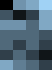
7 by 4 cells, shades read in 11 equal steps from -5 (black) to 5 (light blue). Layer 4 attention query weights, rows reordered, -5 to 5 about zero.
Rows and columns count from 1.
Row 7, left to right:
3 1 0 -2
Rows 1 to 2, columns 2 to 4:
2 3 5 / -4 -2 3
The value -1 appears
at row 2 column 1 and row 4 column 4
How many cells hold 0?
8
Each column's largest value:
3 2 3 5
